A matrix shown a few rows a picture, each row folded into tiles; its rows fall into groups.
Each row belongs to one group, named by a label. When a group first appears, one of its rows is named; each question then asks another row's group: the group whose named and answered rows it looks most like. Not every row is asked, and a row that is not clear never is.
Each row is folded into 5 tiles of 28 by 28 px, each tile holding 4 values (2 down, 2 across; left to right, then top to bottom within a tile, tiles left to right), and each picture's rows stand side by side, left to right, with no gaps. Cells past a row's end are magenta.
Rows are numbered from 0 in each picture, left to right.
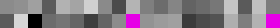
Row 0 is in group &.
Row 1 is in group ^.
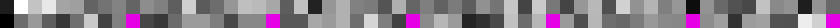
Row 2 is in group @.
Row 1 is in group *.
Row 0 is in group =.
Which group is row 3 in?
^
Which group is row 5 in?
&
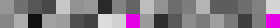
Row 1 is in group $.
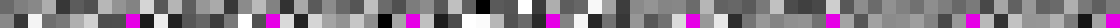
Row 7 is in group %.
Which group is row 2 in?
%
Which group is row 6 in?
%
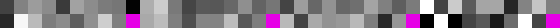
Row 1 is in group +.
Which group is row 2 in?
%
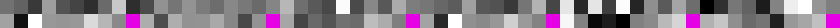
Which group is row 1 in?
%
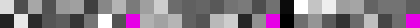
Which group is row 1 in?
+
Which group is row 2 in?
=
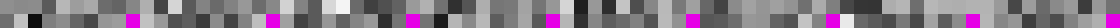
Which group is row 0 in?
&
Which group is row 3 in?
@
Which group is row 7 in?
^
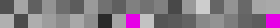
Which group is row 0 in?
%
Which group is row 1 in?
$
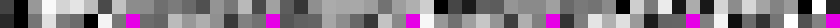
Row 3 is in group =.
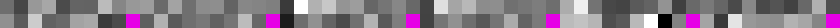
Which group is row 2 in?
=
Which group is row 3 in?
=
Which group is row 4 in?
+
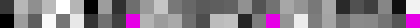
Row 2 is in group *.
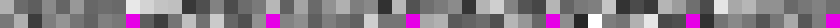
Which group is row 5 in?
=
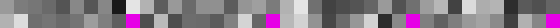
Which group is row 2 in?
+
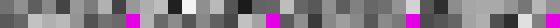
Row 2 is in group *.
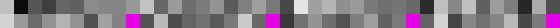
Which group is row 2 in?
=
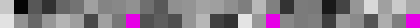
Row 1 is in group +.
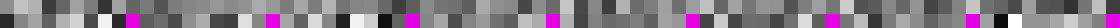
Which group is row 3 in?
&
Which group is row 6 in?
*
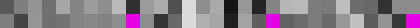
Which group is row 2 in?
$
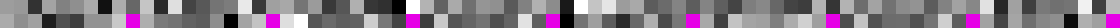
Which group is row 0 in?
^
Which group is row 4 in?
=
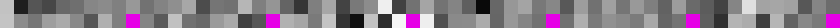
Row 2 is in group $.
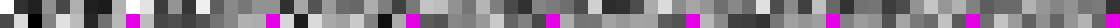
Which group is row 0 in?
*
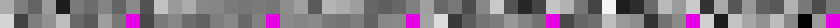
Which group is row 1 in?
=
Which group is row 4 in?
*
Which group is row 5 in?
%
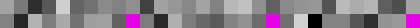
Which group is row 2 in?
&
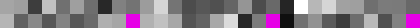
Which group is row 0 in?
^
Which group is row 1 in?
+
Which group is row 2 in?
=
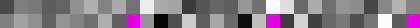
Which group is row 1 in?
$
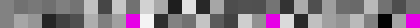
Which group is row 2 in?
%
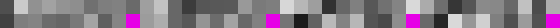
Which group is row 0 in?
=
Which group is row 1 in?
+
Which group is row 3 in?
@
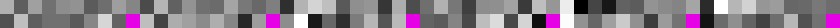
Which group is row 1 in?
%
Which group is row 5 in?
=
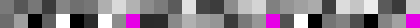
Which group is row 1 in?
*
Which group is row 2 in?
&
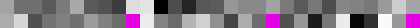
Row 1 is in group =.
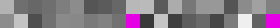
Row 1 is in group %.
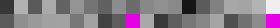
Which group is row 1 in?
$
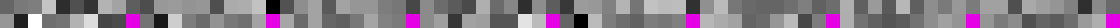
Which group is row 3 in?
&
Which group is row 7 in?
^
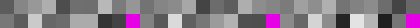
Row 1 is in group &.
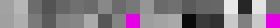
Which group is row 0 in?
+
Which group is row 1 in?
^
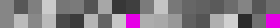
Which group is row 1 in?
+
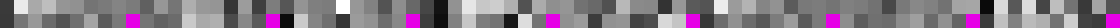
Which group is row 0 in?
=
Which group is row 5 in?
=
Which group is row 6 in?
$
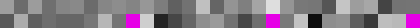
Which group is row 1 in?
$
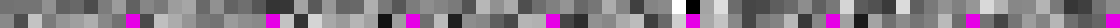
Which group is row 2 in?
%
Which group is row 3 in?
&
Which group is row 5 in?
+
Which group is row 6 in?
@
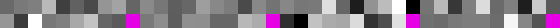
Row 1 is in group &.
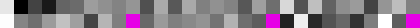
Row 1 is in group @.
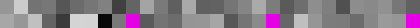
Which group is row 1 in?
*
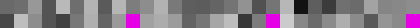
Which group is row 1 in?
+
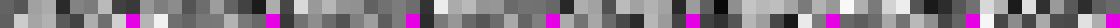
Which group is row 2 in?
=
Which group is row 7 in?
^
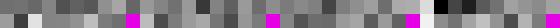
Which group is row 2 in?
$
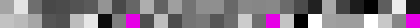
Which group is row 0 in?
+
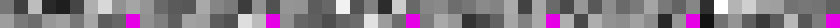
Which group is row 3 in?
^
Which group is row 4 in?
%
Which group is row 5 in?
=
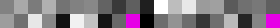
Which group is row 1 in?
=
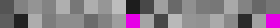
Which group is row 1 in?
%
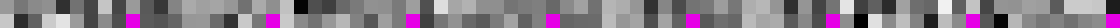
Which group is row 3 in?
=
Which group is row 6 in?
@
